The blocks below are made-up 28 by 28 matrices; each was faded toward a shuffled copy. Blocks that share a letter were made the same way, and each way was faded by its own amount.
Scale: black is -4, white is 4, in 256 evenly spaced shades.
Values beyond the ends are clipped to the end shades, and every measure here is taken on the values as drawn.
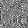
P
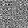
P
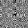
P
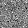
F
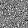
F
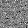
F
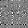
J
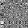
P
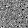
F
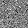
F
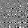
J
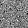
F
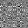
P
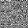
P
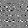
J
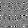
J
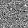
F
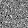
F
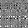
J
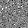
F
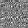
P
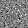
F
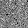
F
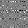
J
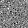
F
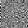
P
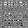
J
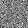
F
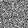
F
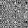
P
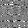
J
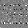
J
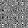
P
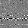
J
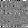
J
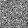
F
